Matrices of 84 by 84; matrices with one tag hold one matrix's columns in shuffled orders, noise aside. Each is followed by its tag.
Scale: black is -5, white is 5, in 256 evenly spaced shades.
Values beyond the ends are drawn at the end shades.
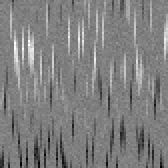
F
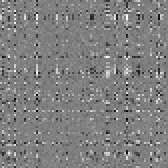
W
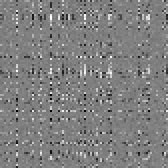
W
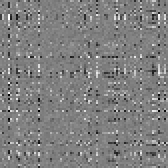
W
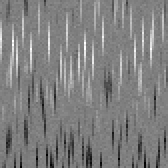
F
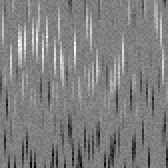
F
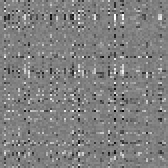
W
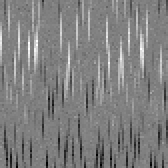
F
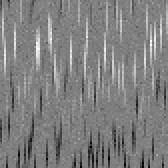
F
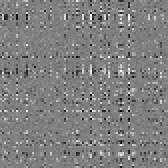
W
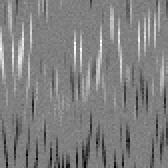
F
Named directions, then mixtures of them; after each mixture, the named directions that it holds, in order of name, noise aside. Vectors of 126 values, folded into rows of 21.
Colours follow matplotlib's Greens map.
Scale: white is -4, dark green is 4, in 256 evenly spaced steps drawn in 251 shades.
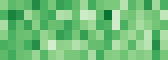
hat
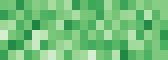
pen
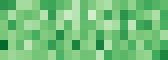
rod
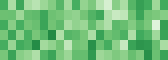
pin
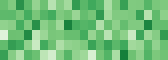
pen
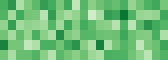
pin, rod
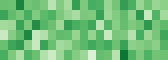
pen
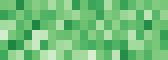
pen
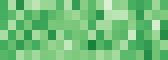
pen, pin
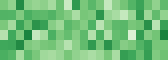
pen, pin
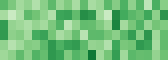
hat, pen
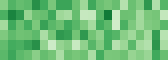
hat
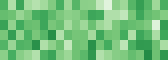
pin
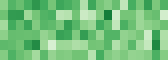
hat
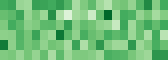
hat, rod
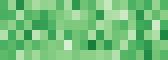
pen, pin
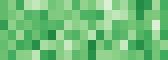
pin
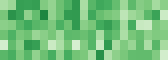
hat, rod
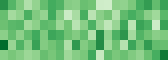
pin, rod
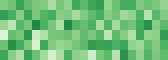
pen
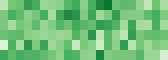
pin, rod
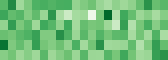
hat, rod
